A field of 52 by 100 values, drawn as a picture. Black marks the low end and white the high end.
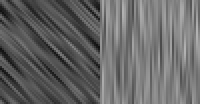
The table splits into one row of 2 panels. Panel 1,1: low, slanting down to the right. Panel 1,2: middling, streaked downward.
